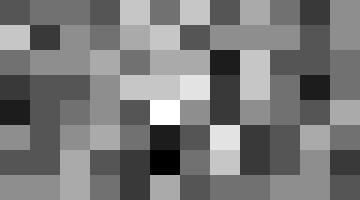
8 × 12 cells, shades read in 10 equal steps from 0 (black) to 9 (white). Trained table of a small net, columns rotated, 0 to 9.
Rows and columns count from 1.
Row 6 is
5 3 5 6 4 1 3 8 2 3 6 4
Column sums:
30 28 38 36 35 40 39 32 38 31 28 33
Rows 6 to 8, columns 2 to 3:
3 5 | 3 6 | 5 6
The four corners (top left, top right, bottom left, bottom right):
3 5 5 3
